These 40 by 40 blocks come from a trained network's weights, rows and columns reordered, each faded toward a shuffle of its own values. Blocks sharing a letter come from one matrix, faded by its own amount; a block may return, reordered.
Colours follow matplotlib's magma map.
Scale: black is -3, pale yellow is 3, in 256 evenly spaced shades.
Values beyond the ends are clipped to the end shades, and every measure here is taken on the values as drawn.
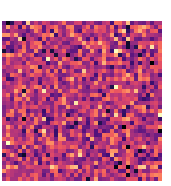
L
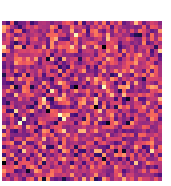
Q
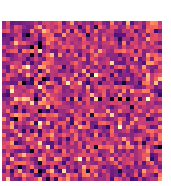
Q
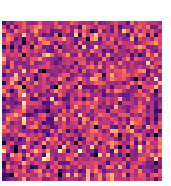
L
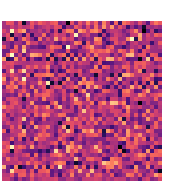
Q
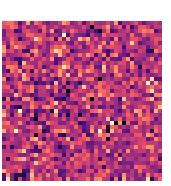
Q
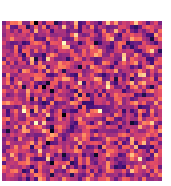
L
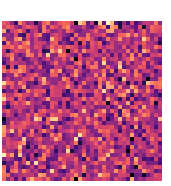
L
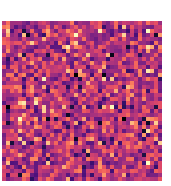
Q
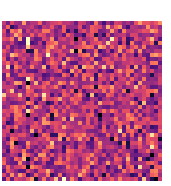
L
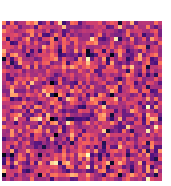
Q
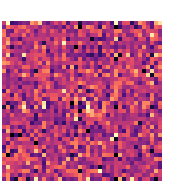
Q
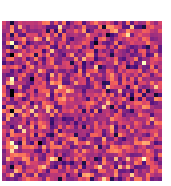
L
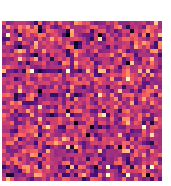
Q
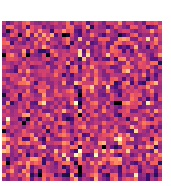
Q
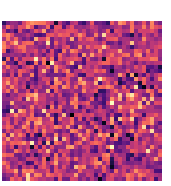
L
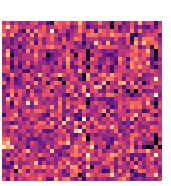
L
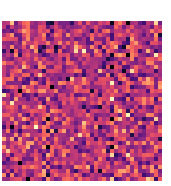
L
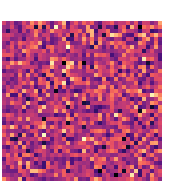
L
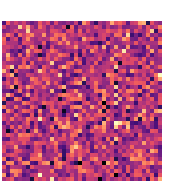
L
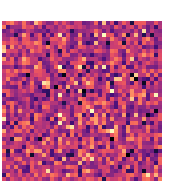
Q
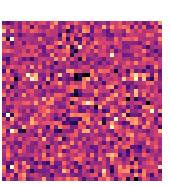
Q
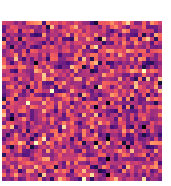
L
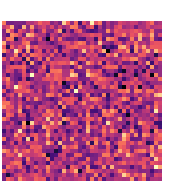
Q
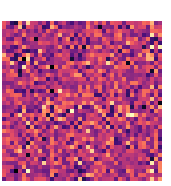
Q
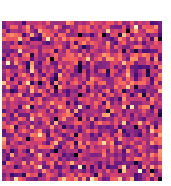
L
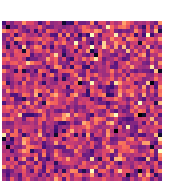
Q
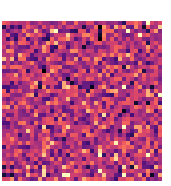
Q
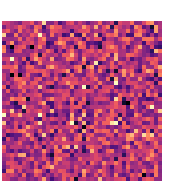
Q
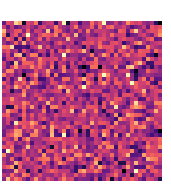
Q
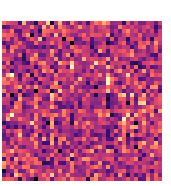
L
